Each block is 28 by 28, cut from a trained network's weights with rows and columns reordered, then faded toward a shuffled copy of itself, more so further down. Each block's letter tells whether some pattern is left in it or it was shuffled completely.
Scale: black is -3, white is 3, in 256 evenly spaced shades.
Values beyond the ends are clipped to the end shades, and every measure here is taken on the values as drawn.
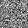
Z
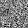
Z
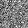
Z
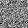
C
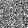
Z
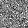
C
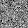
C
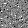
C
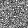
C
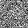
C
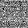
Z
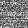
Z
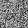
C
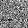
Z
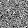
C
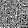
Z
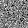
C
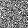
C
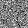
C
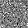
C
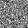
C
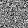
C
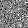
C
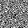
Z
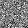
C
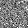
C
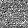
Z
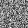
C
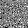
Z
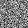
C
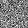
C
